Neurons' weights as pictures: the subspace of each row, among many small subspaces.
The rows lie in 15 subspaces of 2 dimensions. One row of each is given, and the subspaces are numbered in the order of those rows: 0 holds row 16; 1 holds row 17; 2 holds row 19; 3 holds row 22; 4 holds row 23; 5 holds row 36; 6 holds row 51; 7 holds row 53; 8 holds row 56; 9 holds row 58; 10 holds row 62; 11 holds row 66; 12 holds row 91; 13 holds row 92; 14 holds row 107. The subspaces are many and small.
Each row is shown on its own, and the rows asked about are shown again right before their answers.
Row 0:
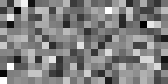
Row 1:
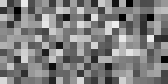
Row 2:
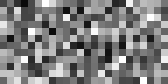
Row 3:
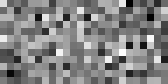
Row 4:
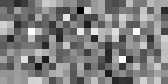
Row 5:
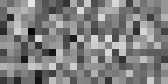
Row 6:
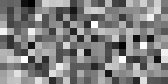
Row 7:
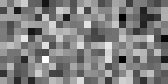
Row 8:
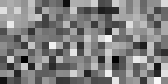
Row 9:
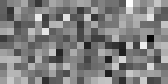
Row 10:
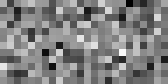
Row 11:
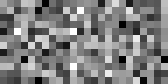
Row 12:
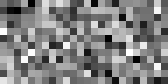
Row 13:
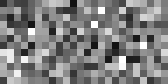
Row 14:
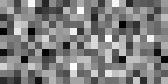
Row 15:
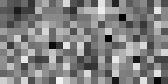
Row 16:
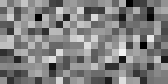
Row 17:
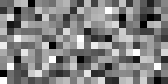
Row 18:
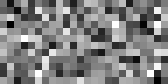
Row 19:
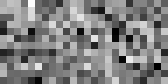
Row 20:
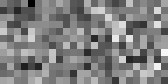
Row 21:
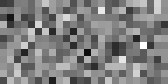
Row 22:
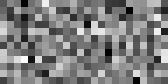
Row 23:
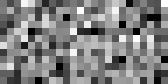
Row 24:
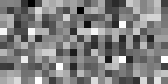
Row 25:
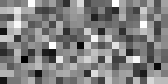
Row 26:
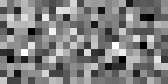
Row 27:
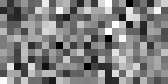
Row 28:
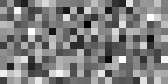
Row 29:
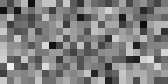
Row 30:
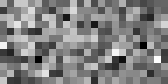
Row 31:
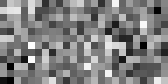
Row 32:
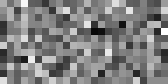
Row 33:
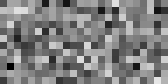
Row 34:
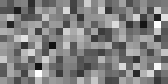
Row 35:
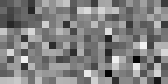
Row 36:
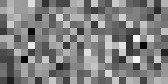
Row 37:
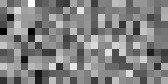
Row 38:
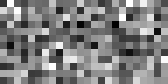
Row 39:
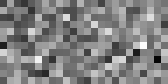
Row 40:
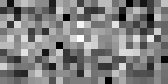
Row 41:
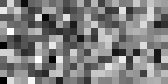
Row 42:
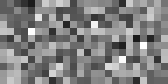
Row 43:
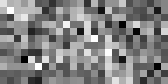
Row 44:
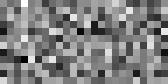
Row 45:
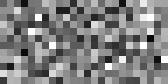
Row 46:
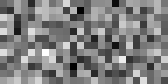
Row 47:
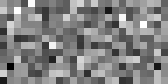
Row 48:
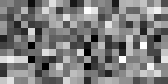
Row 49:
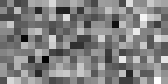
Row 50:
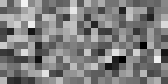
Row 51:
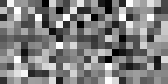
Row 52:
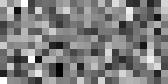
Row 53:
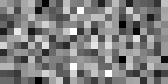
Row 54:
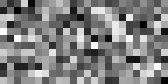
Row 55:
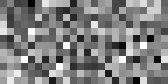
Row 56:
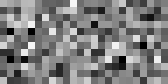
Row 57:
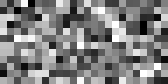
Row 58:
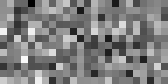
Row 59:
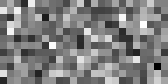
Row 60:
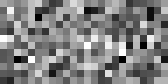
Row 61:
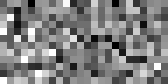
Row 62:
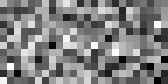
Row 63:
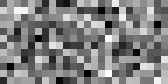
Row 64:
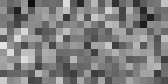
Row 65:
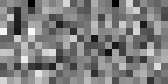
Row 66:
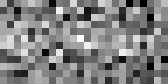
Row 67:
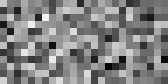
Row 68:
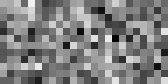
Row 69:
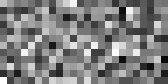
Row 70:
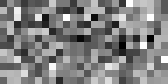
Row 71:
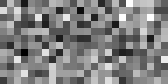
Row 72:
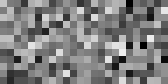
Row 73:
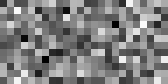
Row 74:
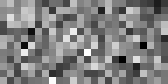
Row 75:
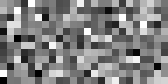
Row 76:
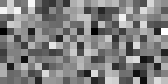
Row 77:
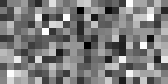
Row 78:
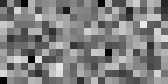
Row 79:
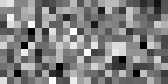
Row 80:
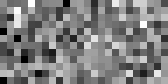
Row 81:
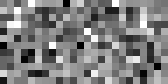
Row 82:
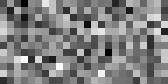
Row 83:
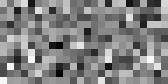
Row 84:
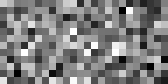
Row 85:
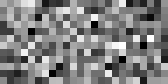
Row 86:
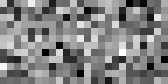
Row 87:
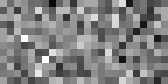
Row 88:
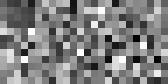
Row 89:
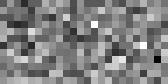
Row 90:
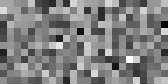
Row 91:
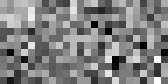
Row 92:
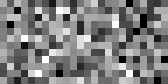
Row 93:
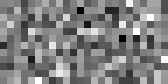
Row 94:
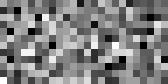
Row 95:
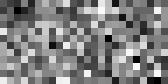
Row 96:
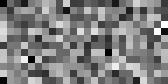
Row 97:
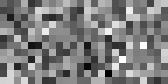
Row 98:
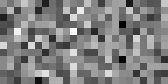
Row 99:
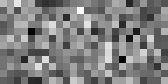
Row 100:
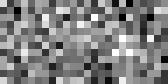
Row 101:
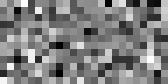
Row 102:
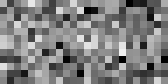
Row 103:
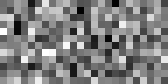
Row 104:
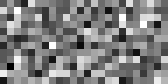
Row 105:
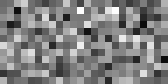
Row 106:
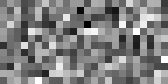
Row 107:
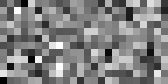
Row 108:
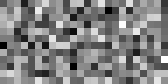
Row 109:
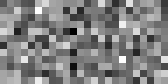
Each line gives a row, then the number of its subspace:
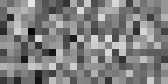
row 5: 9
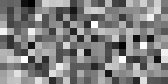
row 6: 5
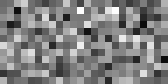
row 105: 4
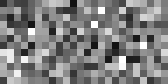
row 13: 8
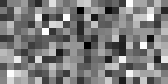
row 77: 6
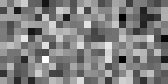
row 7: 2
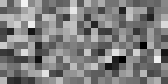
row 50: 12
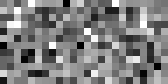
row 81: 4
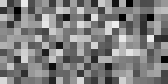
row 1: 0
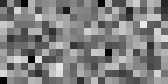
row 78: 14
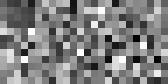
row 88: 8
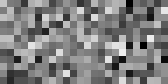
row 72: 6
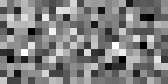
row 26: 8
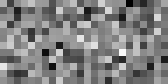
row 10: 11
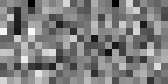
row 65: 9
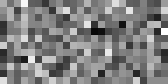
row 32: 3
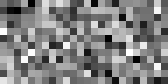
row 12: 5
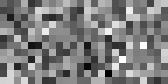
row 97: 6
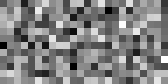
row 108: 7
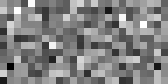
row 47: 1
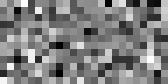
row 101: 14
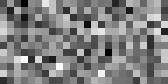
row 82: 3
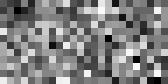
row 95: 8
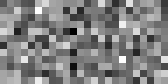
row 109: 7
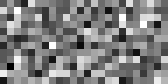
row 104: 1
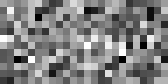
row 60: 0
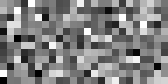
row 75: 1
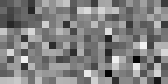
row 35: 12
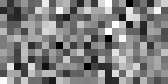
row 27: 6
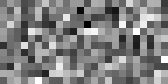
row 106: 4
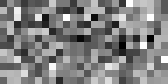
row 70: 0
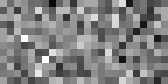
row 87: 13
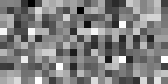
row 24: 4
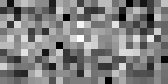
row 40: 11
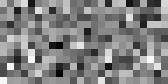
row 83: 14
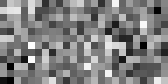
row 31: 0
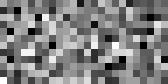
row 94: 8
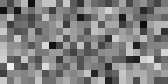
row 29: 3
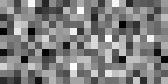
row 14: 7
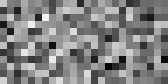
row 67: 8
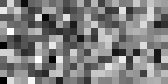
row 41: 12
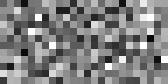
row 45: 5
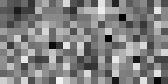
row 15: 8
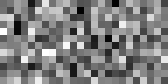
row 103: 7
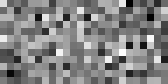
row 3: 6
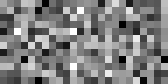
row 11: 7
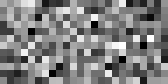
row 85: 5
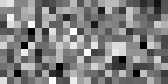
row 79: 10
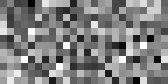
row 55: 5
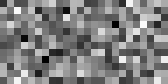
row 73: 13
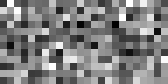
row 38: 11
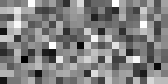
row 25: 4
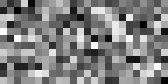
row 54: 2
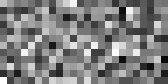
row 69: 10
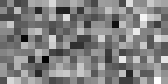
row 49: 13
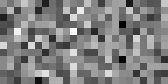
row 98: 7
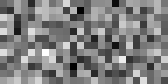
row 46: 7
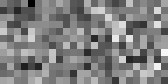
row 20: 2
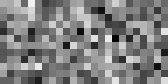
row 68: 2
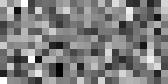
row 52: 14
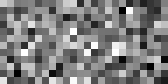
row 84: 10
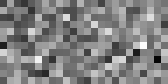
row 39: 12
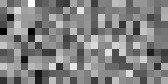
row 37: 9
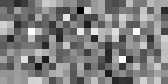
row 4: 2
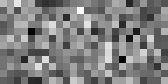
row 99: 2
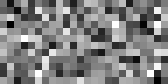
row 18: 13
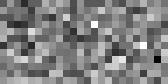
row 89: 12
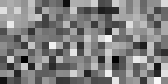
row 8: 12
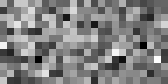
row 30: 12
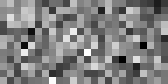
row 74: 10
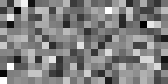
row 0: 3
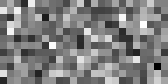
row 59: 1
